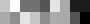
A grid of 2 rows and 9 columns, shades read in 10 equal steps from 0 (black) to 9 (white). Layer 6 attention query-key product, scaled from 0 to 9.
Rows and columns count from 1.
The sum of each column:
13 14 12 11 8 14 12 4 1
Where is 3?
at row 1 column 5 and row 2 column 8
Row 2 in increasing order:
0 3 5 5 6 6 6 7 8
